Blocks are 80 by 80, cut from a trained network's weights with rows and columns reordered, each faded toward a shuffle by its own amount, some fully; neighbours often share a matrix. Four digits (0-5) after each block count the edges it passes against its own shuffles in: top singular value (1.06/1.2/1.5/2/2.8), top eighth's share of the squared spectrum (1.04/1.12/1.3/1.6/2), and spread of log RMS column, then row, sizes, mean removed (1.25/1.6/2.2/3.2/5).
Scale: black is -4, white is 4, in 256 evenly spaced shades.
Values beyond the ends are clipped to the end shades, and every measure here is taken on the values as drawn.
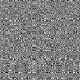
4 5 0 4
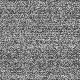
3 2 0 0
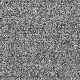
1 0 0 0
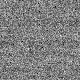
1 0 0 0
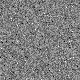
0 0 0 0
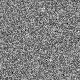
0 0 0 0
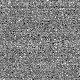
2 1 0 0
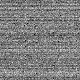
4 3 1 2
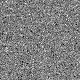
1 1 0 0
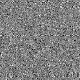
3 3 0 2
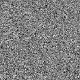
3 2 1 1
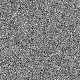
0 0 0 0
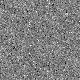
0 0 0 0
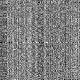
4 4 2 2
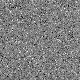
0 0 0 0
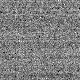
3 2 0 0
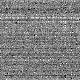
4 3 1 2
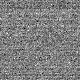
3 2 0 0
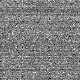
3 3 2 0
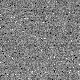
1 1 0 0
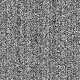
3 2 0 0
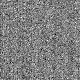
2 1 0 0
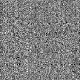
3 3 2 2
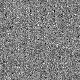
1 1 0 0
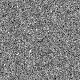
0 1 0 0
